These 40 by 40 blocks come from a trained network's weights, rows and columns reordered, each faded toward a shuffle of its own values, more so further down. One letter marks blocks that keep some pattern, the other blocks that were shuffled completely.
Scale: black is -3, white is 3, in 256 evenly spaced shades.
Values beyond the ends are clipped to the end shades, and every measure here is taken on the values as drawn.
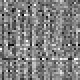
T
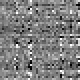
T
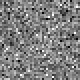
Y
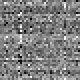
T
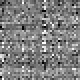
T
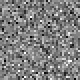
Y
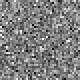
Y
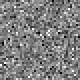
Y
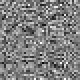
T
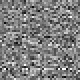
T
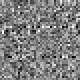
T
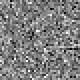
Y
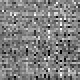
T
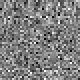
T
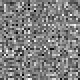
T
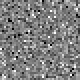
Y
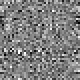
T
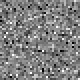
Y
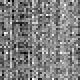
T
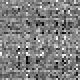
T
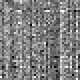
T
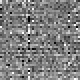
T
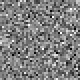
Y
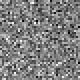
Y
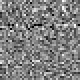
T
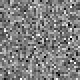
Y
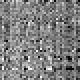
T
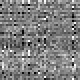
T
